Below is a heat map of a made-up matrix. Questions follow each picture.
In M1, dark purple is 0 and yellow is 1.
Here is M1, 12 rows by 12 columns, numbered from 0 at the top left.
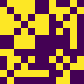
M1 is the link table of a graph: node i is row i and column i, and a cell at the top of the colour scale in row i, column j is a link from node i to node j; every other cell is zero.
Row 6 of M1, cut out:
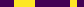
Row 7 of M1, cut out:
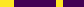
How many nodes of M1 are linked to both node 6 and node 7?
0
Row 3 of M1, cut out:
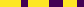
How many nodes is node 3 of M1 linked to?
8
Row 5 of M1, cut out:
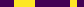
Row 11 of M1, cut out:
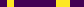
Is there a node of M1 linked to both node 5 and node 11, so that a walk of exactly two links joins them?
no
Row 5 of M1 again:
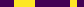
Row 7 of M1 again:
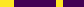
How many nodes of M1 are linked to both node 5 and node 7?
0
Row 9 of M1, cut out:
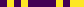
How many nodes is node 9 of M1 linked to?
5
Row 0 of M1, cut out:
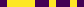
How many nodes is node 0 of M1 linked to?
6
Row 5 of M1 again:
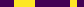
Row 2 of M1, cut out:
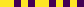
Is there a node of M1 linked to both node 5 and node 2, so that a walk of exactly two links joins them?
yes
